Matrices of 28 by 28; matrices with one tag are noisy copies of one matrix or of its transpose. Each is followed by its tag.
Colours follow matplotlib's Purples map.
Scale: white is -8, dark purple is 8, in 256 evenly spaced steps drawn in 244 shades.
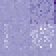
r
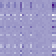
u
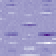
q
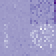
r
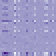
u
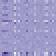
u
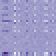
u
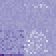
r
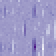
q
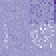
r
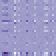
u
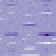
q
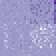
r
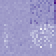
r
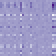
u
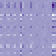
u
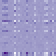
u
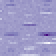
q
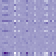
u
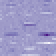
q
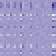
u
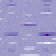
q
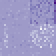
r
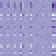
u
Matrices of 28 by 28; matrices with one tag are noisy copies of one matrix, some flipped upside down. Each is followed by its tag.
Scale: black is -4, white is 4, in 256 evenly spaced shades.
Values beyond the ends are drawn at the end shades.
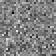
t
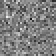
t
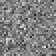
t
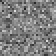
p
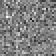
t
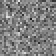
t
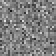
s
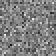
s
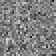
t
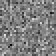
s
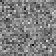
p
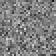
t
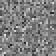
s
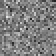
t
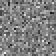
s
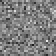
p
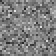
p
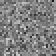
t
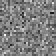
s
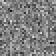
s
